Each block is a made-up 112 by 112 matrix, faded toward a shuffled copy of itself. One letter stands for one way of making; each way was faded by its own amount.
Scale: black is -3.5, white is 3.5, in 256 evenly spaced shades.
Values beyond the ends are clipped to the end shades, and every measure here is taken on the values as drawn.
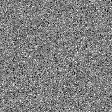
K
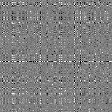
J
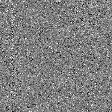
K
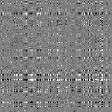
J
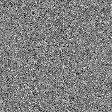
K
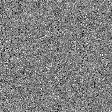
K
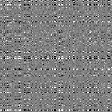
J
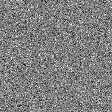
K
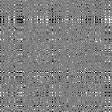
J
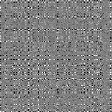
J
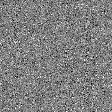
K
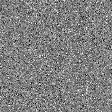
K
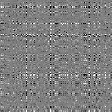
J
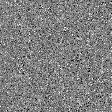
K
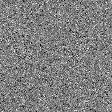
K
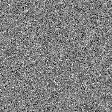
K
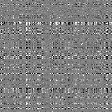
J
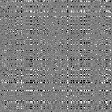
J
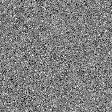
K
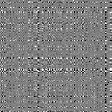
J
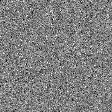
K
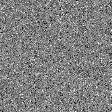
K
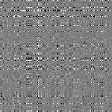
J
